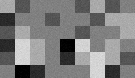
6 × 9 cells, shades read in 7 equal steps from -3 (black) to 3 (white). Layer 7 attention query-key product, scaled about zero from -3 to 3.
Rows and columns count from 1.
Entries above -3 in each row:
9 9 9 8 9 8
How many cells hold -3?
2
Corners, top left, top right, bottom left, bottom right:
1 0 0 0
